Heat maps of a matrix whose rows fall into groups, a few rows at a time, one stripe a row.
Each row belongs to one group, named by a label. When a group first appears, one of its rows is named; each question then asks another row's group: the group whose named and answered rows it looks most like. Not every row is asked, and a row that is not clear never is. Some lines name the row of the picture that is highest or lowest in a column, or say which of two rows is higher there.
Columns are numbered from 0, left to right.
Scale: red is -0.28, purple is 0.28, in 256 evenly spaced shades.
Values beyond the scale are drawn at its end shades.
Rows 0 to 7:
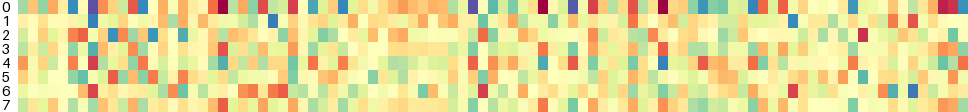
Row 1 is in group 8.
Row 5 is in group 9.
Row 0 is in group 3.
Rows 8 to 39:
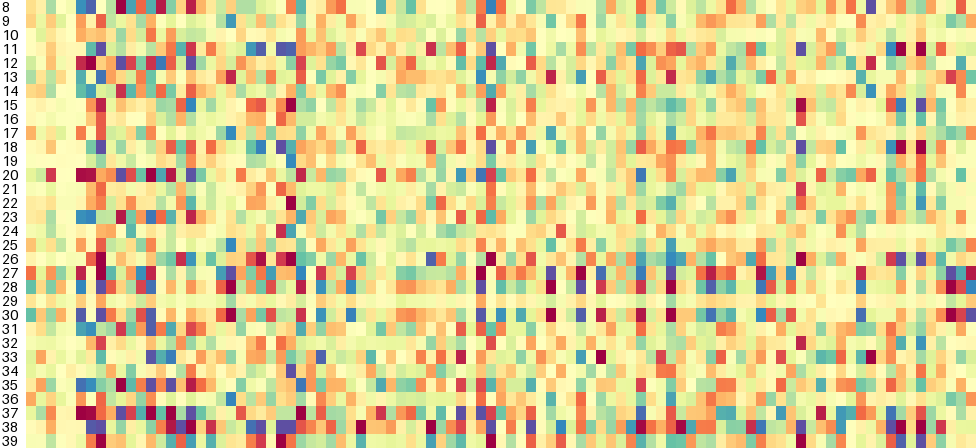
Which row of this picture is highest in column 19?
27
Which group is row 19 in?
8
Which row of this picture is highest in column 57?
27
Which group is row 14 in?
9
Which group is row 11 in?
8
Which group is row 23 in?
9
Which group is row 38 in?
8
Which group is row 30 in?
3
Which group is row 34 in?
8
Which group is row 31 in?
9
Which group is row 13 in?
3
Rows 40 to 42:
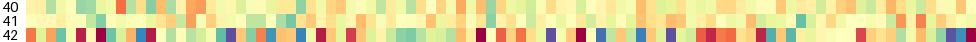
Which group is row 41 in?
8
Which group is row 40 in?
9
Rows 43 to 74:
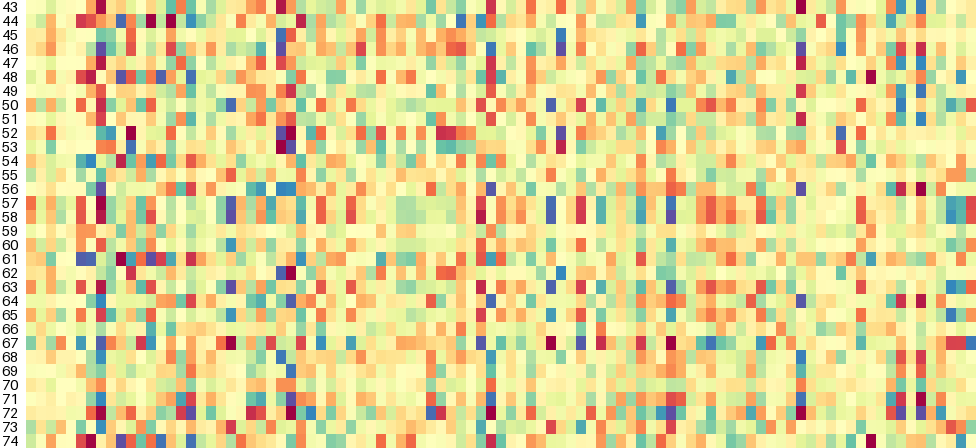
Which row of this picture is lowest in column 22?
72
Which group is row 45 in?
8
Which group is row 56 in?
8
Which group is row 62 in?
8
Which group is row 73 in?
3
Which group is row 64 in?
8
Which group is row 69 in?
8
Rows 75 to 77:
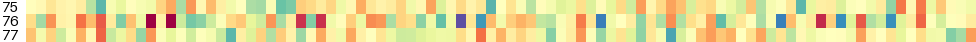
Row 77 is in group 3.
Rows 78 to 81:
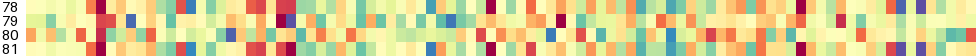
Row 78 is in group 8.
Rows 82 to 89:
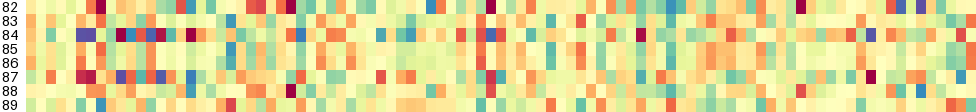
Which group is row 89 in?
3
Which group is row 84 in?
9
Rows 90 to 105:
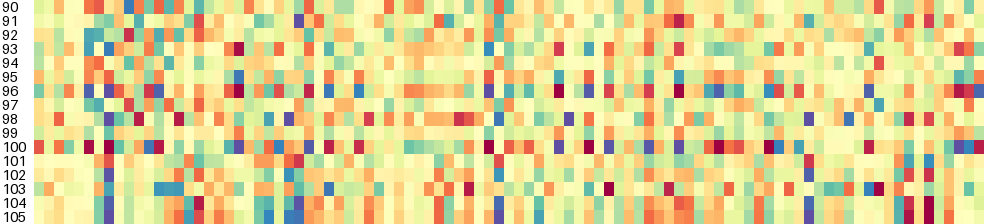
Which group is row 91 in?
8
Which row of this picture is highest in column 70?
96
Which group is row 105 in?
8
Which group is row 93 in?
3
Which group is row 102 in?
8
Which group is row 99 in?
3
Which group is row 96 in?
3
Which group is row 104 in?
8
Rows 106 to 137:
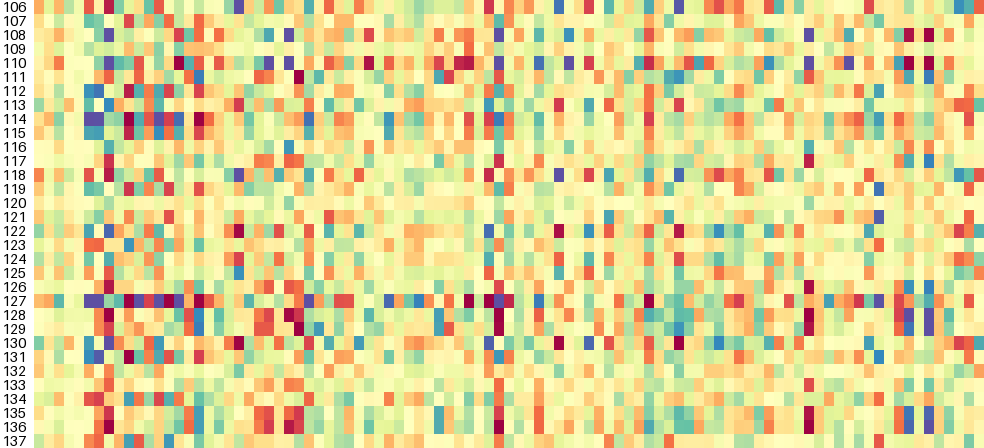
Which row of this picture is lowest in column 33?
110
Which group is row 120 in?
8
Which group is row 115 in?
9
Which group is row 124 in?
3
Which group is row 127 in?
9
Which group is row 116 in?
8
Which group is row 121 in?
9
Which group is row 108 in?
8
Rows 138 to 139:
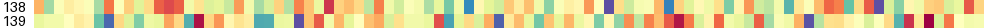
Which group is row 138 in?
9
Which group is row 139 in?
8
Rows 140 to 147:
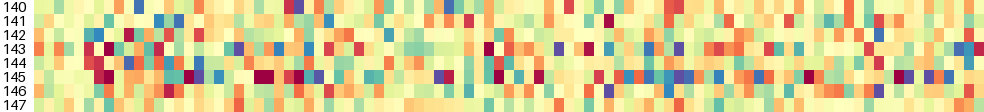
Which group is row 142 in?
9
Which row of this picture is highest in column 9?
144
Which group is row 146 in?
9
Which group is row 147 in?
3
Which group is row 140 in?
8
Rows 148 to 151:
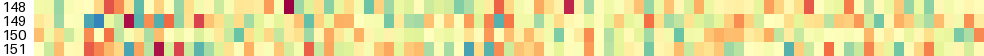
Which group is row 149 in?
9
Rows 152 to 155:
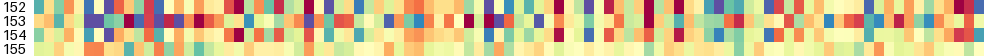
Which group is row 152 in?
3
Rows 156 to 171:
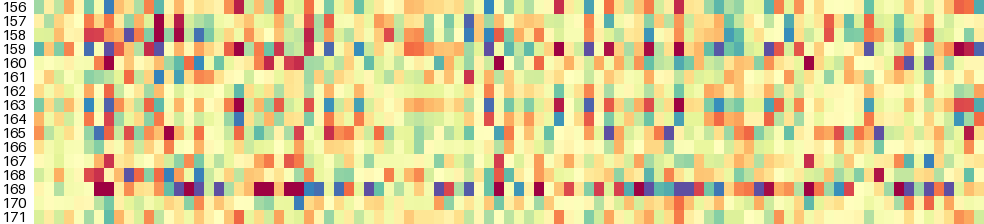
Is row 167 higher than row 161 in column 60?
No
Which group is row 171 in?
3
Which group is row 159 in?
3
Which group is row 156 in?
3
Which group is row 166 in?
9
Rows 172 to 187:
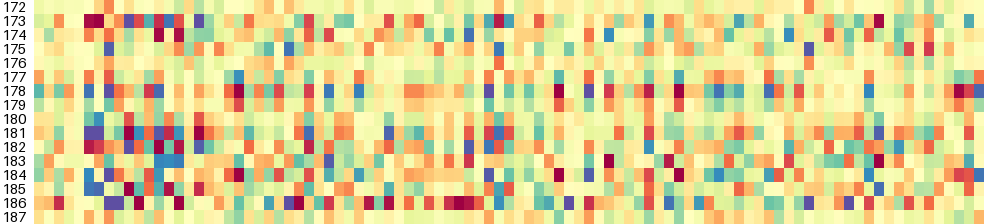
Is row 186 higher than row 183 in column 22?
Yes
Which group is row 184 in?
3
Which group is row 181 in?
9
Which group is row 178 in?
3
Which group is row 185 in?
9
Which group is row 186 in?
8
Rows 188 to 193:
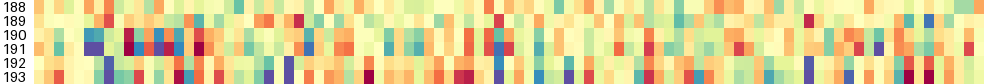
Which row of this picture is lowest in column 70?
191
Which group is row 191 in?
9
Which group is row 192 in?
8
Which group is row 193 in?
8
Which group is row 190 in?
9
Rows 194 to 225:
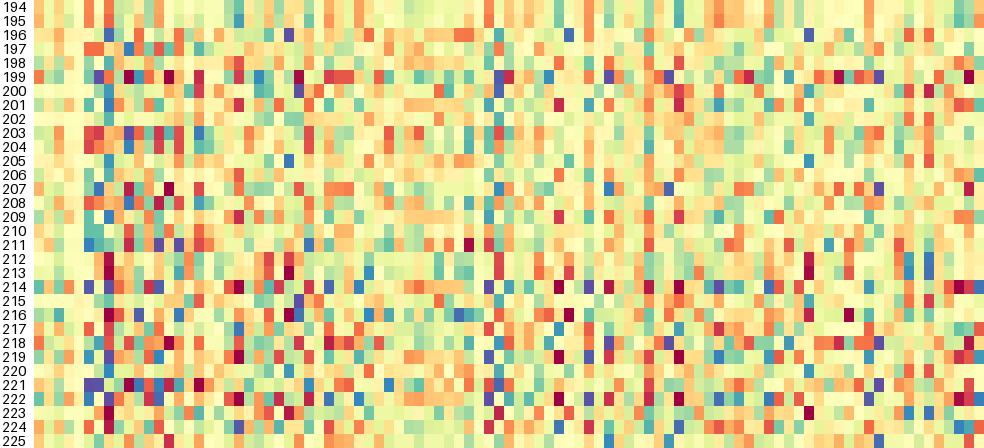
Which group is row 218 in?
9
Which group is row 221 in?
9
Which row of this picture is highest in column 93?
224
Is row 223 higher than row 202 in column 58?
No
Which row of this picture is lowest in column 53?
216
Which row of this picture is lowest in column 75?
211
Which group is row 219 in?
3
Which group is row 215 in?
8
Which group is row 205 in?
8
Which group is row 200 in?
8
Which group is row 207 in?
9
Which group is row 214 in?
3
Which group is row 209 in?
3
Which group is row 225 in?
9
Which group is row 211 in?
9
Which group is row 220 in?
8
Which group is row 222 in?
3
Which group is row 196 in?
8
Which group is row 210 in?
9
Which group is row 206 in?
3
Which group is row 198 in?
3
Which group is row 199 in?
9
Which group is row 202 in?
8
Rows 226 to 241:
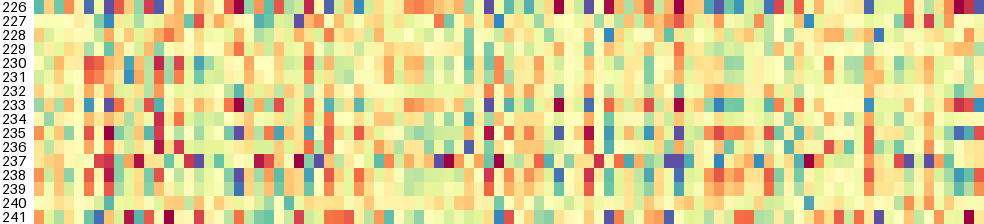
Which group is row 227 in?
8
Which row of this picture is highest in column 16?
237
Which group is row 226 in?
3
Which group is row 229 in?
3
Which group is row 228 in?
9
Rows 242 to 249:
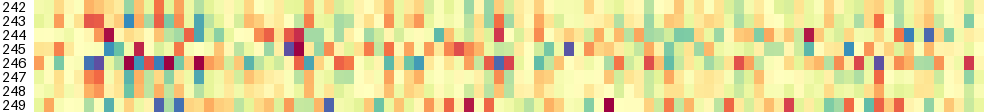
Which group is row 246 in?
9
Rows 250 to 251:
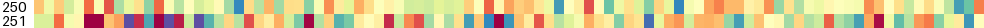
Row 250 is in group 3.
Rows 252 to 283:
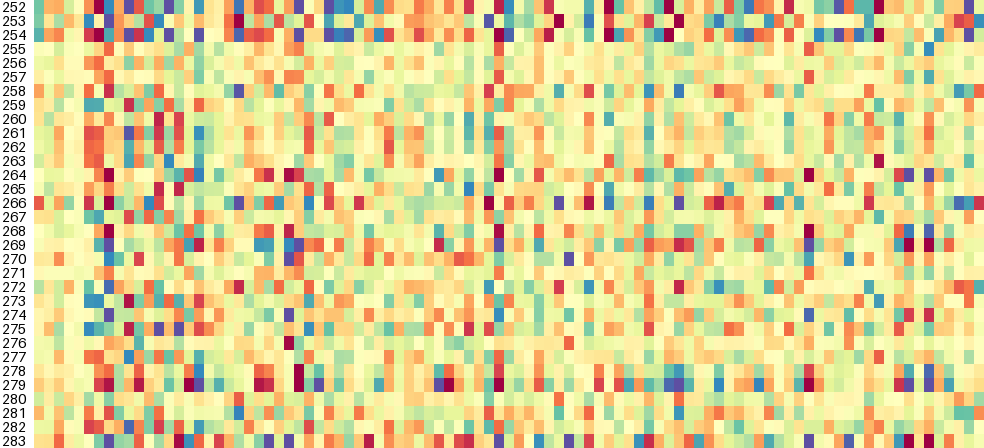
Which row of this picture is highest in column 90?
254
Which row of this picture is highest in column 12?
275
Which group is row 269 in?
8
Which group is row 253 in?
3
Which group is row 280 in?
3
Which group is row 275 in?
9
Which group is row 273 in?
9
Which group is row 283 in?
8
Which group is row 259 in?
9
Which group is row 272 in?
3
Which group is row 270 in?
8
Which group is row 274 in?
8
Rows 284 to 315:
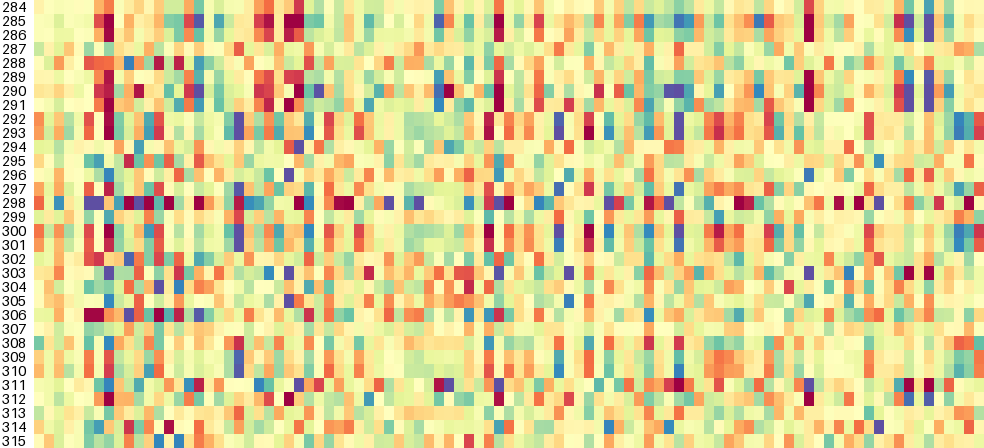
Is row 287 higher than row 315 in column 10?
No
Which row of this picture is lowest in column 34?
311
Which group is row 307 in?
9
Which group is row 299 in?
3
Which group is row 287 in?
3
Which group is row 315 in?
9
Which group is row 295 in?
9
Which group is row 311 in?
8
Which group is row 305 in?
8
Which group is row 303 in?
8
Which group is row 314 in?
9
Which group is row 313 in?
3
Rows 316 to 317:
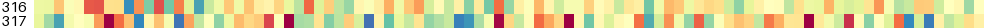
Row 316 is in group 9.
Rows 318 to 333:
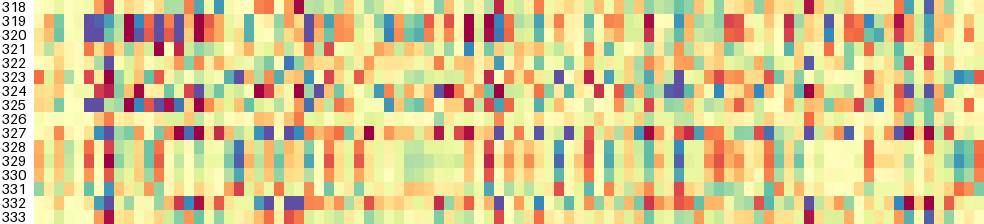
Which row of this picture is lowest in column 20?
331
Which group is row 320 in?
9
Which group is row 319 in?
9
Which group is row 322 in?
8
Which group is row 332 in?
8
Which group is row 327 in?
8
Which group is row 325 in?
9
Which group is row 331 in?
3
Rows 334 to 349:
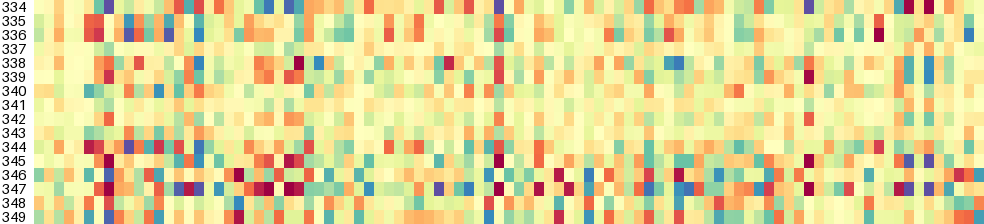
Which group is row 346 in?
3
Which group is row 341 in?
8
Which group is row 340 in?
9
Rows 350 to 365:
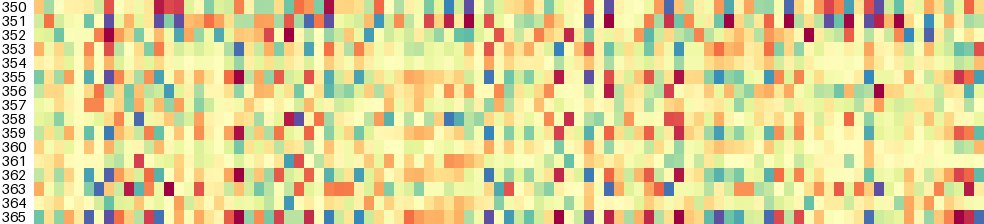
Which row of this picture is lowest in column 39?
351
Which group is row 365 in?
3
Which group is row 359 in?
3
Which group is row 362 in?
3
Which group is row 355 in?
3
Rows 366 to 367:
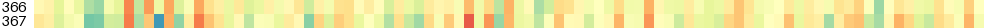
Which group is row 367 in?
9
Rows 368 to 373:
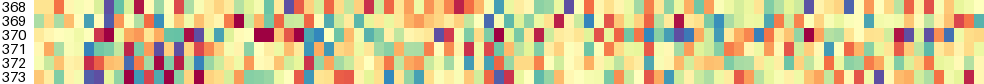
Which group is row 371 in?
9
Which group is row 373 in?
9
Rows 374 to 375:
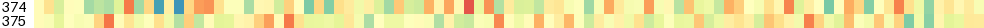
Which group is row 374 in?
9
